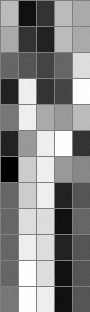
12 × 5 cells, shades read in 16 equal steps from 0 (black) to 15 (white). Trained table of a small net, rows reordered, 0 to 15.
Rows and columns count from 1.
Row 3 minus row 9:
0 -8 -9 5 7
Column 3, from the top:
3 2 4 3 10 14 14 14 13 13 13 14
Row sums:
36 36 34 38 51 43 43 39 39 40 40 42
